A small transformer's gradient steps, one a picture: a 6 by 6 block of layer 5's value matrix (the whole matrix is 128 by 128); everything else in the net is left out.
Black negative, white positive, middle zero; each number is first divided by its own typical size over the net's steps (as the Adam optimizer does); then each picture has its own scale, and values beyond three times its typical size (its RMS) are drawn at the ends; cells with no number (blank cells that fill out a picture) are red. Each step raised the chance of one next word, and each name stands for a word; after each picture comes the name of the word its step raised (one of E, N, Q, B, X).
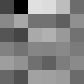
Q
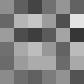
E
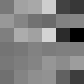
Q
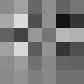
E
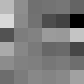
E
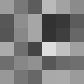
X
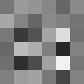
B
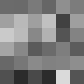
X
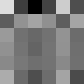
Q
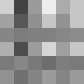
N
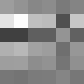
E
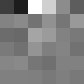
Q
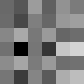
N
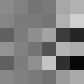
B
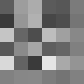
B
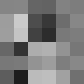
X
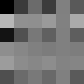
Q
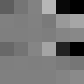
N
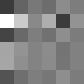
E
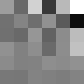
Q
